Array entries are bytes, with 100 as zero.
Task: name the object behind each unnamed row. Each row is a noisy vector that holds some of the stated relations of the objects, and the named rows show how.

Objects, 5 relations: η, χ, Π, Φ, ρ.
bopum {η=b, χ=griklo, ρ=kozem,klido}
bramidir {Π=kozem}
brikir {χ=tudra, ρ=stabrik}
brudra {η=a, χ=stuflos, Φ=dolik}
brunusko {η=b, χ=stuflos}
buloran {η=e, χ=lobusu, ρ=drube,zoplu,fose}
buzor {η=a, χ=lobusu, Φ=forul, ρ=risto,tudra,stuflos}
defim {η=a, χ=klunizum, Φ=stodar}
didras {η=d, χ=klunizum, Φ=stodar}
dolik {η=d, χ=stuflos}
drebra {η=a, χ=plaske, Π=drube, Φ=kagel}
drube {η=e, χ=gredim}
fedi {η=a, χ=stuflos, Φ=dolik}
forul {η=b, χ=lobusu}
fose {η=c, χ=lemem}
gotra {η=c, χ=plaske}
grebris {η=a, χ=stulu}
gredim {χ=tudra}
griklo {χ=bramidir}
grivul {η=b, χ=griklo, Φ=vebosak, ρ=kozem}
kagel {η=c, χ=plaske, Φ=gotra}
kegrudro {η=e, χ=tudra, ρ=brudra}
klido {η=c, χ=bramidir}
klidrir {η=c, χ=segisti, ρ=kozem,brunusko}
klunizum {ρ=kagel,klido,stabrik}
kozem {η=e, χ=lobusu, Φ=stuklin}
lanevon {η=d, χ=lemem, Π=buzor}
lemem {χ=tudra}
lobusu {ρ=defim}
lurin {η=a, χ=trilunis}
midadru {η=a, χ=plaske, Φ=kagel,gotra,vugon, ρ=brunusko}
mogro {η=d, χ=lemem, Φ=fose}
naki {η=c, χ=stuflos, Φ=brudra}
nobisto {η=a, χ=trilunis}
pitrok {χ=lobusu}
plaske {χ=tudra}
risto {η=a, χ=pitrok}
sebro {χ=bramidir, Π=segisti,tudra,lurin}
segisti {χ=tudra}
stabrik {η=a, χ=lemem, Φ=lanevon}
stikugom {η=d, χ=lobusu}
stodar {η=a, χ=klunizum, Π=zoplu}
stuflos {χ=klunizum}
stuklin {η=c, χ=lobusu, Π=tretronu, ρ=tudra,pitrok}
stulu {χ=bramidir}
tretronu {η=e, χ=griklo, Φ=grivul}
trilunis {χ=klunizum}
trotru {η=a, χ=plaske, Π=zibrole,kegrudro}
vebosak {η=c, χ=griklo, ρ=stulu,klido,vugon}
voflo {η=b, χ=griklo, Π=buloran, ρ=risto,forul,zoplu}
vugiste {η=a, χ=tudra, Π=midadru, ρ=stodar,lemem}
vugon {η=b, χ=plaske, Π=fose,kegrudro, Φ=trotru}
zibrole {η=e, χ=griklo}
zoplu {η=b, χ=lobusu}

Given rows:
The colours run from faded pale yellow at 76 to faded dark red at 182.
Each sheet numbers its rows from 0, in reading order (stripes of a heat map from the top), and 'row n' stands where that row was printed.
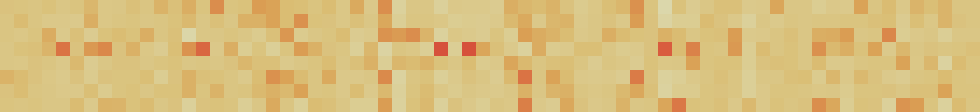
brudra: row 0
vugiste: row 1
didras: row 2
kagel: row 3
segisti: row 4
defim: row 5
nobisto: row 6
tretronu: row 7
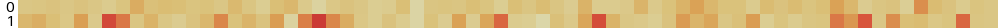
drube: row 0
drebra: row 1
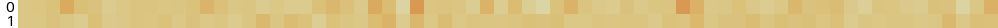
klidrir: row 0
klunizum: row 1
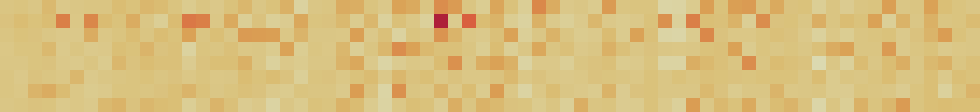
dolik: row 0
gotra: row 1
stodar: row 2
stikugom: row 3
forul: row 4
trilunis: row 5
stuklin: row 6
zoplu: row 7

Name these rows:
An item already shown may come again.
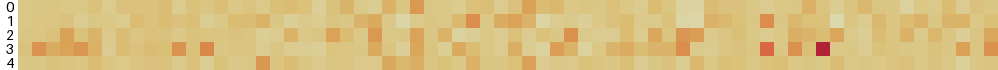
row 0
lobusu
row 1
forul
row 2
naki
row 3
fose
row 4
bramidir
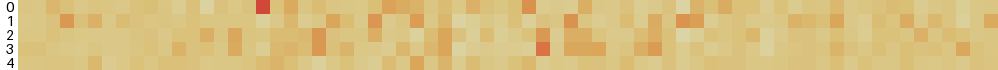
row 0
sebro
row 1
naki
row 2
lurin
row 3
buzor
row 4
pitrok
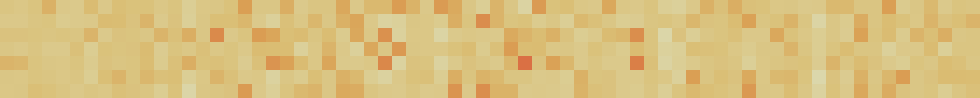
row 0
lanevon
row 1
brunusko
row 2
brudra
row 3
lobusu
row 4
defim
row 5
zoplu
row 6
voflo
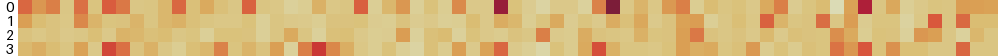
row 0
vugon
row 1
zibrole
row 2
tretronu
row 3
drebra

